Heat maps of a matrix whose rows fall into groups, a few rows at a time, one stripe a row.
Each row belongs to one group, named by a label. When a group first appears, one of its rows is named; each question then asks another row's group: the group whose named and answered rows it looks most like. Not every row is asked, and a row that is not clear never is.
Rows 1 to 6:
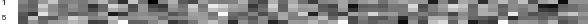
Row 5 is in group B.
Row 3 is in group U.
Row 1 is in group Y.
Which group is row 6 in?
B
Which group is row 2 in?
U
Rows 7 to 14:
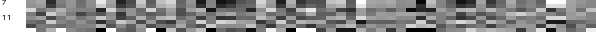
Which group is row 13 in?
Y
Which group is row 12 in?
U
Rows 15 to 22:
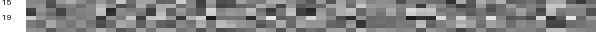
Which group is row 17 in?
Y
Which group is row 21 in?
U
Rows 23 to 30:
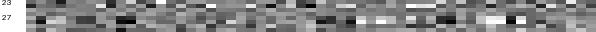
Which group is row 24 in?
Y
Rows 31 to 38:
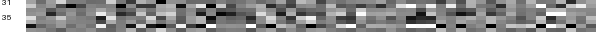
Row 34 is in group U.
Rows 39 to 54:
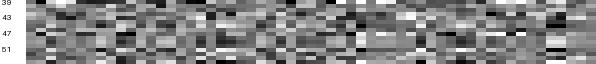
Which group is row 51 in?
U
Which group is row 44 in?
U
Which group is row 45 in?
U
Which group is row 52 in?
Y
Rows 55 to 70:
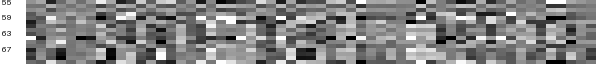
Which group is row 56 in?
U
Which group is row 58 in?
B
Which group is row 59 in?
U
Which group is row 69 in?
Y
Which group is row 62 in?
Y
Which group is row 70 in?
U
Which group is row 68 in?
Y
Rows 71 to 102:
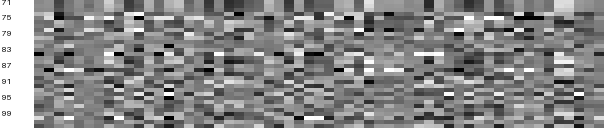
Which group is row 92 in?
Y
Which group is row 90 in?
B
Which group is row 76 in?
U
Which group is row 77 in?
U
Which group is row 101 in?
U
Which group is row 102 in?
Y
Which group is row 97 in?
B
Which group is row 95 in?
Y
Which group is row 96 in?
U
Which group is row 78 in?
B
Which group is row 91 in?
U
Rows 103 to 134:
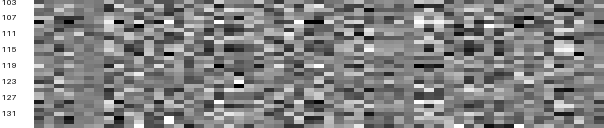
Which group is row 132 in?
Y
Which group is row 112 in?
U
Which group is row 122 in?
B
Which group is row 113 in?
Y
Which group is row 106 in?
Y
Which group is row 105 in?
U
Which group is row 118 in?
B
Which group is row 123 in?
B
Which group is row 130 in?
Y
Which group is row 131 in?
U
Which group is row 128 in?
Y
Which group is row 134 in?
B
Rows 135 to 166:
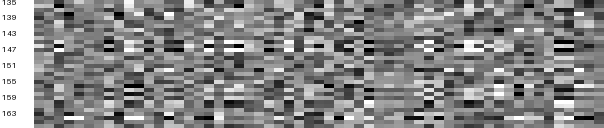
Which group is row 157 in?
U
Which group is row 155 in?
Y
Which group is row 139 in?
Y
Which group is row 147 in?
U
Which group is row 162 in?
B
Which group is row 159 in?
U
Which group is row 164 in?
B
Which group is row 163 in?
Y
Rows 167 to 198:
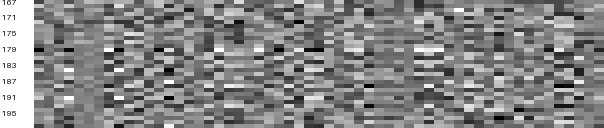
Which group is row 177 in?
B
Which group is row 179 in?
Y
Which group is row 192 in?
B
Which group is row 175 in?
B
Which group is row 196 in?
B
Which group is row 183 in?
U
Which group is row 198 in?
Y
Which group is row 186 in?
B
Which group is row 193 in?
U
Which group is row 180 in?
U
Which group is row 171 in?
Y
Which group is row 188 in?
U
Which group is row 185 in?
Y
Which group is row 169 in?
B
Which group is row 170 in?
U
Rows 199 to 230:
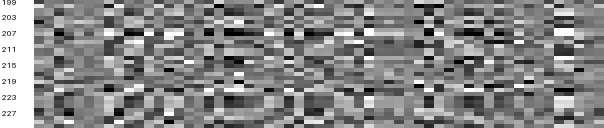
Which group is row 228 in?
U
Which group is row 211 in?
U
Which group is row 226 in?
Y
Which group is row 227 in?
Y
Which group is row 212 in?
U
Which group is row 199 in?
Y
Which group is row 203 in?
U
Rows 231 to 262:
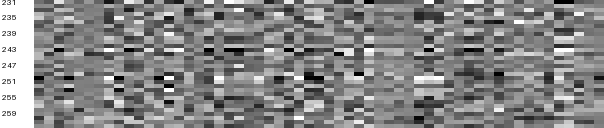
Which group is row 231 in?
U
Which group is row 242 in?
U
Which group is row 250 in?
Y
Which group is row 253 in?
Y
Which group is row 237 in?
Y
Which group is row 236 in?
B
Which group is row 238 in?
U
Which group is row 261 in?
B
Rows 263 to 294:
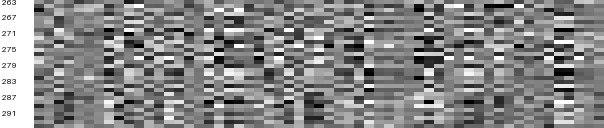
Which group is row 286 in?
Y
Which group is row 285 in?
U
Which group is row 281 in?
U
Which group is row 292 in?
Y
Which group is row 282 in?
B
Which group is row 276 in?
Y
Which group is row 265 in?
B
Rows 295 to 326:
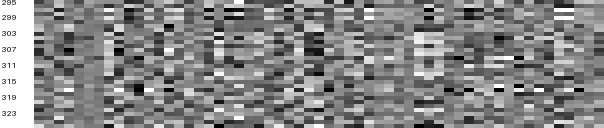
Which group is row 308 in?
Y
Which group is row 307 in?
Y
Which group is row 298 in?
B
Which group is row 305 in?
Y
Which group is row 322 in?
Y
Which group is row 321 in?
B
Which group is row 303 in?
Y
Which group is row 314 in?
U
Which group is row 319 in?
U
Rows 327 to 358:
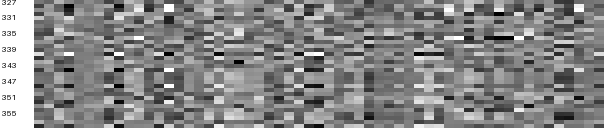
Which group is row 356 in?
U
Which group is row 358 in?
Y
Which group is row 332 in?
Y
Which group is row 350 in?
B
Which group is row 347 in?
U
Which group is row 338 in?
U
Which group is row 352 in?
Y
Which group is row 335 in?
B
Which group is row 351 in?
Y
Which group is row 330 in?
B
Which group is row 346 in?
U
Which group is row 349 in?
U
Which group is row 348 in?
Y
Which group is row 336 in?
B
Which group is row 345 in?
U
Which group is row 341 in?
Y
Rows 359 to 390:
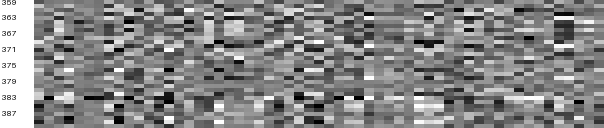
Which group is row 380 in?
Y
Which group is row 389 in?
Y
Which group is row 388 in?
Y
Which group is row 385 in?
Y
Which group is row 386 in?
Y
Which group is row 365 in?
U
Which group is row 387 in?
U
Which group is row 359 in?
Y
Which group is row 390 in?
Y
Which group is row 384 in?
Y
